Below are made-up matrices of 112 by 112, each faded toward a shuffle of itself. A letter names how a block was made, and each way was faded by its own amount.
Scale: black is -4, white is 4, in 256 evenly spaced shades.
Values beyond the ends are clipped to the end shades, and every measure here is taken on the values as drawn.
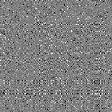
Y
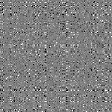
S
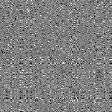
S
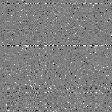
Y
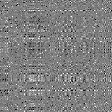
S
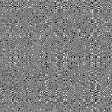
S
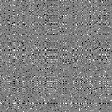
Y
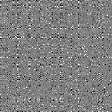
S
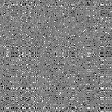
Y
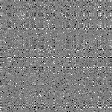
Y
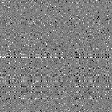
Y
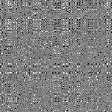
S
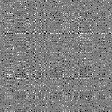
S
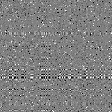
Y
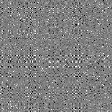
S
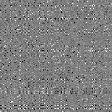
S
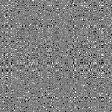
S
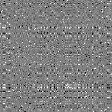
Y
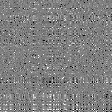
S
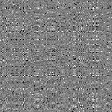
S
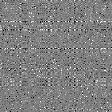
Y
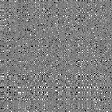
S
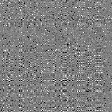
S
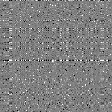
Y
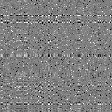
Y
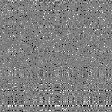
Y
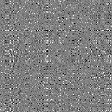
S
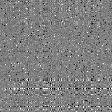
Y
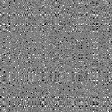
S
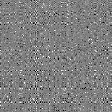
S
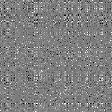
S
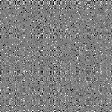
S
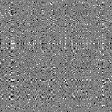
S
